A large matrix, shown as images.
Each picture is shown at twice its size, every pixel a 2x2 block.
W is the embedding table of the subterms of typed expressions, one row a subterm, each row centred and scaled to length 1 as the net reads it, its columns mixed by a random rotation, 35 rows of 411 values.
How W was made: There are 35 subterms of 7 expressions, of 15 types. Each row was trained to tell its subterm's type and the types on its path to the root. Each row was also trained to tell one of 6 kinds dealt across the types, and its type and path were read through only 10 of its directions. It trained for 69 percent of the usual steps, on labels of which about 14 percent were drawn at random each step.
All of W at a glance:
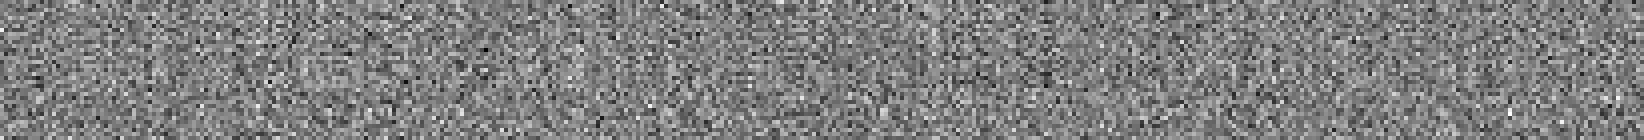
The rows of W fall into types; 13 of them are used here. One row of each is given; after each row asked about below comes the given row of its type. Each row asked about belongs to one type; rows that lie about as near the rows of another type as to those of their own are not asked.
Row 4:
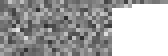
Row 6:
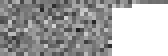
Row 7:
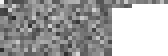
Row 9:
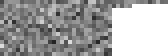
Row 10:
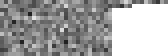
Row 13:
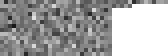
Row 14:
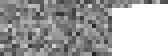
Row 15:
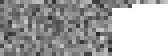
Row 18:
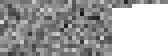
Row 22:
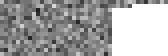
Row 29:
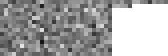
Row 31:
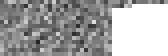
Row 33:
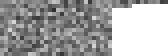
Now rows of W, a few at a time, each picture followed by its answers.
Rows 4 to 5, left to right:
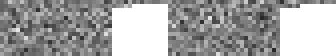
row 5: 13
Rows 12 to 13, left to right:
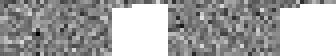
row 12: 18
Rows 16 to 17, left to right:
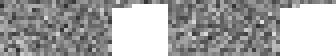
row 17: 31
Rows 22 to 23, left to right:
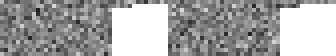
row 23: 10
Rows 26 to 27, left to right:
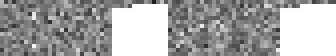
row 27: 33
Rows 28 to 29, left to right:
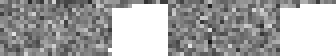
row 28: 33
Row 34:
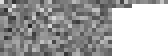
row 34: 7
